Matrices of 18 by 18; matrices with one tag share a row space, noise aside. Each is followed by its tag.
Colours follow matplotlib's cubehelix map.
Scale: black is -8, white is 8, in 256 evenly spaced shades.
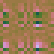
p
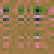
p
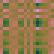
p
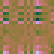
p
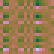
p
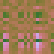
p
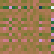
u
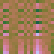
p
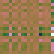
u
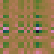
p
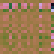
u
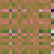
u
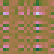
p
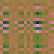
p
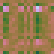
p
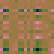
p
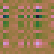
p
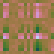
p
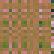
u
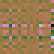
u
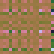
u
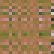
u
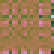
u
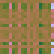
u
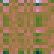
p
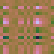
p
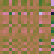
u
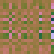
u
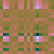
p
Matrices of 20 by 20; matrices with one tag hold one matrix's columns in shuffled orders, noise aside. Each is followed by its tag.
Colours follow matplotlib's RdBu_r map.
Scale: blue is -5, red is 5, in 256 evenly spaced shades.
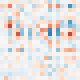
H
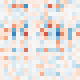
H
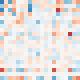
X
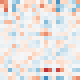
X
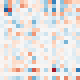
X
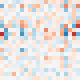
H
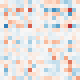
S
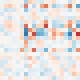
H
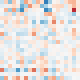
X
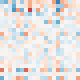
X
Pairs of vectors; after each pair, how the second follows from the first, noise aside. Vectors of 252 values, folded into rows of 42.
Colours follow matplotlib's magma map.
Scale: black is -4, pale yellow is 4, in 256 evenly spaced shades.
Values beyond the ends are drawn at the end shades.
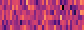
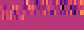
partly zeroed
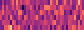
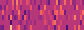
partly zeroed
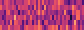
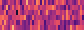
shuffled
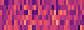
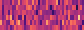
shuffled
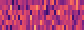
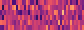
shuffled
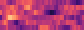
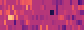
partly zeroed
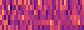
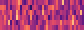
shuffled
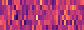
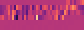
partly zeroed
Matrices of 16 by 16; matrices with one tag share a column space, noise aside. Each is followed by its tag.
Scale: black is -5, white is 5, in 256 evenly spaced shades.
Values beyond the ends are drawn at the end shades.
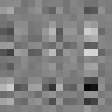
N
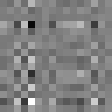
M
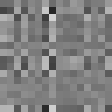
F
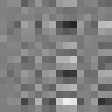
M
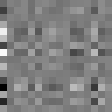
N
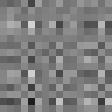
M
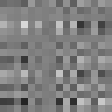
M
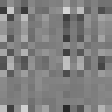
F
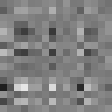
N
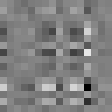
N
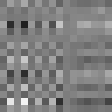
M
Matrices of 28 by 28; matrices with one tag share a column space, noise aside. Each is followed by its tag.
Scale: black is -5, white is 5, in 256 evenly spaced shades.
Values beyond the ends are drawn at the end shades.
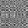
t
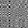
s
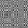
t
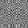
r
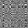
s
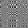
s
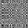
r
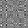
t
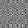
r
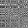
s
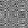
t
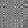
s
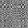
s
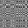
s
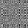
r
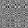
s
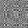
t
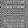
s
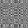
r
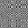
s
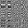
s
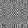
r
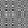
t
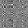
s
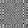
r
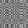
r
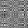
t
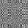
r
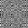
t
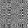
r
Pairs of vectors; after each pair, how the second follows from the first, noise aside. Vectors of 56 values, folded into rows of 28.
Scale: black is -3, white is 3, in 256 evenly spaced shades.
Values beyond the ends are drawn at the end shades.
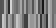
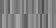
shrunk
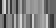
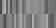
shrunk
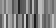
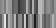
copied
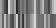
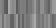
shrunk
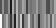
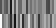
copied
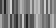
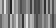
negated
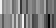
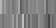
shrunk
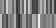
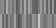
shrunk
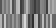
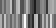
copied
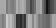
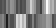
negated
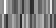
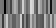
negated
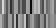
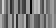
copied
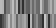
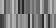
copied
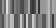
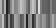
negated
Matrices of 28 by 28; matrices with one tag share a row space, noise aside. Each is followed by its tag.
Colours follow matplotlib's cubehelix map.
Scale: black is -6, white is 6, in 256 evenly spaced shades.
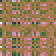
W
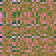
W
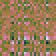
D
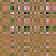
D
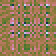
D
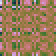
W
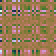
W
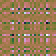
D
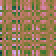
W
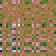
W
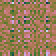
D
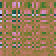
W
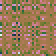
W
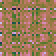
W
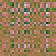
D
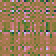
D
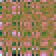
W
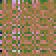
W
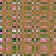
W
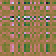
D
